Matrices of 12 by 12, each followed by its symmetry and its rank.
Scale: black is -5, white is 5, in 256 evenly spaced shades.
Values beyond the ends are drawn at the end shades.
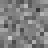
antisymmetric, full rank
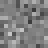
antisymmetric, full rank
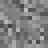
antisymmetric, full rank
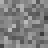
neither, full rank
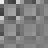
symmetric, rank one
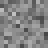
neither, full rank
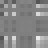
symmetric, rank one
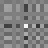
symmetric, rank one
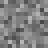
antisymmetric, full rank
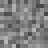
antisymmetric, full rank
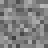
neither, full rank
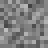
antisymmetric, full rank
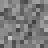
neither, full rank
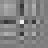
symmetric, rank one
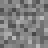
neither, full rank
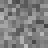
antisymmetric, full rank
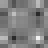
symmetric, rank one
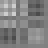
symmetric, rank one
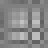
symmetric, rank one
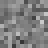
antisymmetric, full rank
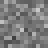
neither, full rank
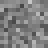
neither, full rank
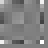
symmetric, rank one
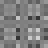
symmetric, rank one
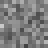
neither, full rank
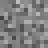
antisymmetric, full rank
